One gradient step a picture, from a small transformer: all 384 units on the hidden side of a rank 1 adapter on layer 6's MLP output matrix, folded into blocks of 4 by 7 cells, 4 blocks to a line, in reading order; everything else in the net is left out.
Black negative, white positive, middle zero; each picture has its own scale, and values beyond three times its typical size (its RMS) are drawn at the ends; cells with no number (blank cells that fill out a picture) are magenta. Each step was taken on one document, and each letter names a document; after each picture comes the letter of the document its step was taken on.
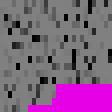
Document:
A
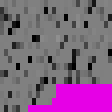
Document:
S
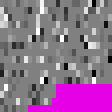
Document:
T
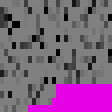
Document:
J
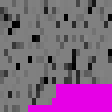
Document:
S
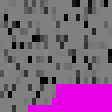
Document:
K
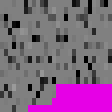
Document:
K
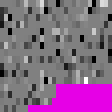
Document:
T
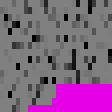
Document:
A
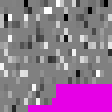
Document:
T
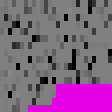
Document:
A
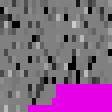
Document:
S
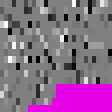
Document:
K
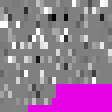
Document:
T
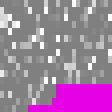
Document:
J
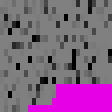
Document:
A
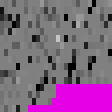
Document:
S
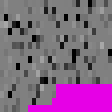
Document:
A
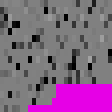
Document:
S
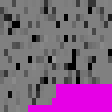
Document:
A
